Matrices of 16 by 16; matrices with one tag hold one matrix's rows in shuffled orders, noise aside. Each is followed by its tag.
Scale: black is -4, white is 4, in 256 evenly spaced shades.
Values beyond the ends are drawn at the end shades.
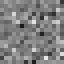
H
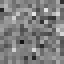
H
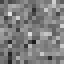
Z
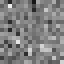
Z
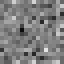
H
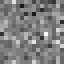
H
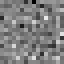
H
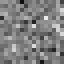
H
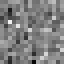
Z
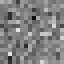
Z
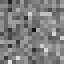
Z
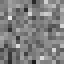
Z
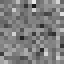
H
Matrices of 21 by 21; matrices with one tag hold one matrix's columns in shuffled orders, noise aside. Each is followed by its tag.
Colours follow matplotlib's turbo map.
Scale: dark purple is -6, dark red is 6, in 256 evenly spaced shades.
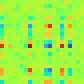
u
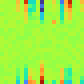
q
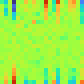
q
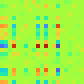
u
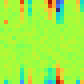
q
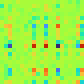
u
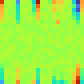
q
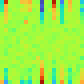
q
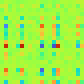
u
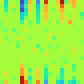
q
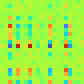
u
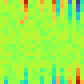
q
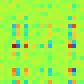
u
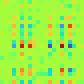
u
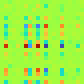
u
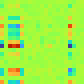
u
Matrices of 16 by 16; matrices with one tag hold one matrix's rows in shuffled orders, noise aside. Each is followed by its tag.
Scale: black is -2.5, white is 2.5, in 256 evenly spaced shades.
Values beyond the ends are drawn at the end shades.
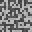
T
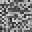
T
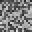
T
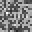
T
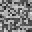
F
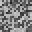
F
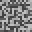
T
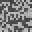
T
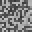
T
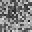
T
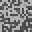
F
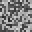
T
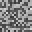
T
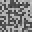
T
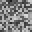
T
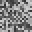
T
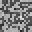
F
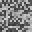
T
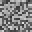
F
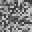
T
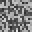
T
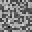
F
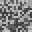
T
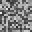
T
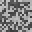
T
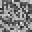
F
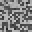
F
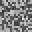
F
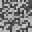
F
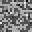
F
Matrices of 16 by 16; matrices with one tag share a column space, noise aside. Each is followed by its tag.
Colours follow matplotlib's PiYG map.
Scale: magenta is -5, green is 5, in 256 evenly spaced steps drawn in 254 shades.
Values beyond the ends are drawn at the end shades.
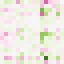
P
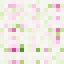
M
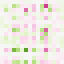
M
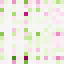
P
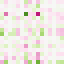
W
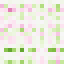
M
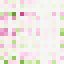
W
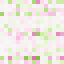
P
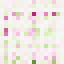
W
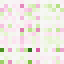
M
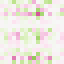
P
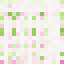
W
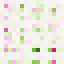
M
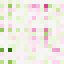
M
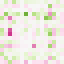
W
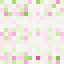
P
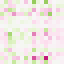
P
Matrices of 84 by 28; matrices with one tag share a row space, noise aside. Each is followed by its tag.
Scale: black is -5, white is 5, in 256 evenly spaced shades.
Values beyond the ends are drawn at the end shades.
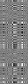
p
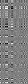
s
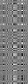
p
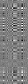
p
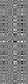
p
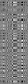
p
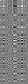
p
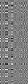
s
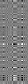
p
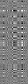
p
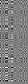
s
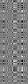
p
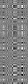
p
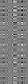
p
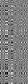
s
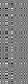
s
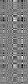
p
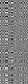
s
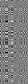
s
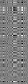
p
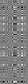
p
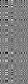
s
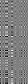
s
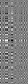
s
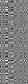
s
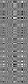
p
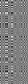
s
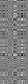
p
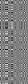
s
